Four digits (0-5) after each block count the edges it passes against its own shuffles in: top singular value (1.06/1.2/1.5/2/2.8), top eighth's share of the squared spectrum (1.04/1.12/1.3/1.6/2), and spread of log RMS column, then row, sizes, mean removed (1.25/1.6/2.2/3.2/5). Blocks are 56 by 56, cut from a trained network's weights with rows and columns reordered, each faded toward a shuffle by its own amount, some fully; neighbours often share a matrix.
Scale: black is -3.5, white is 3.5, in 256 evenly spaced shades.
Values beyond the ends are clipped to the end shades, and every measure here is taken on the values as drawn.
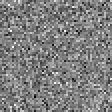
0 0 0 0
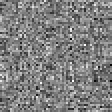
3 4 2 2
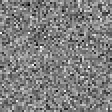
1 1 0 0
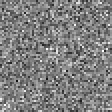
1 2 0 1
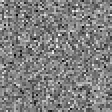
1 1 0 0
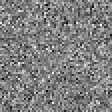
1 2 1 1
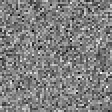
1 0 0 0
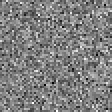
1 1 0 0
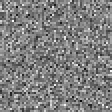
0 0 0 0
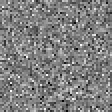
0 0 0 0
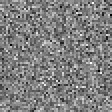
0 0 0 0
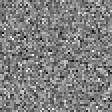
0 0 0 0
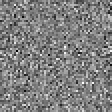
2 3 1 1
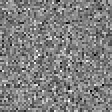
2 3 1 2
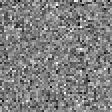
3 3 1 2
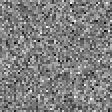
0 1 0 0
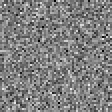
1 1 0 0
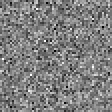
1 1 1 0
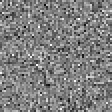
1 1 0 0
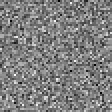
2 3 1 0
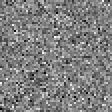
1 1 0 0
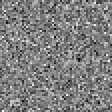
1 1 0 0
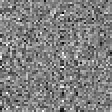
3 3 2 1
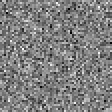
2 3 1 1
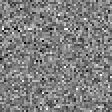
2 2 0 1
